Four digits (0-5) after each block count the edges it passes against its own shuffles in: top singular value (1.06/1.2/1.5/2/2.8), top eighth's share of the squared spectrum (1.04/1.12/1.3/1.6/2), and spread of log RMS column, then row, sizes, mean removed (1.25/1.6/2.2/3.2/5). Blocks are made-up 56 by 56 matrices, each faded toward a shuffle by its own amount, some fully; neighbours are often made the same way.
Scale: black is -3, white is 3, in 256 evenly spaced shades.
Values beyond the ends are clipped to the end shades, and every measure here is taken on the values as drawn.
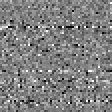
2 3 0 3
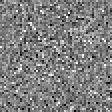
0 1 0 0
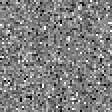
0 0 0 0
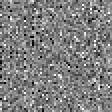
1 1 2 0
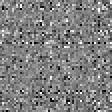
2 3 3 3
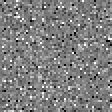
1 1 1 1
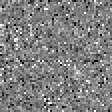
1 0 0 1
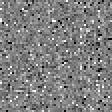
1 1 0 0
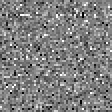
1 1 0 1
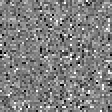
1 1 2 2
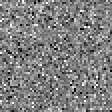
0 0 0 0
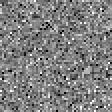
0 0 0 0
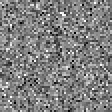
0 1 0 0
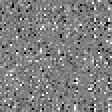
3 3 1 1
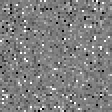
2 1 0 0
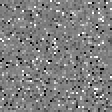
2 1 0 0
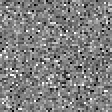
2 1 0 0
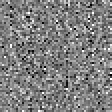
0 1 2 0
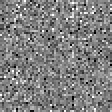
0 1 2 0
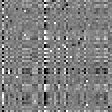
5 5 3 3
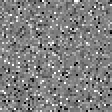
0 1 0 0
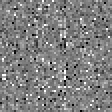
3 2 1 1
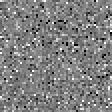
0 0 0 0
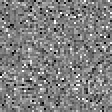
2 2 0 1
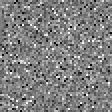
0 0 0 0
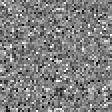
2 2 0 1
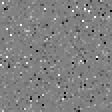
0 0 0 0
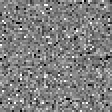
0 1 0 1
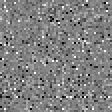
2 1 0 1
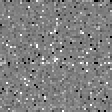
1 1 0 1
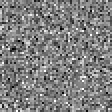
2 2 0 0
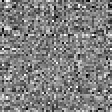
3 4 2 2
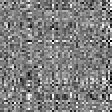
4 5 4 3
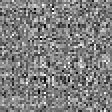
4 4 2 2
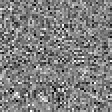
3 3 1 1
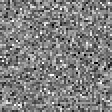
2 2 0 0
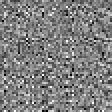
4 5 2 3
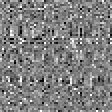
4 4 2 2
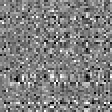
4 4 2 3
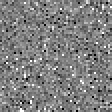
1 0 0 0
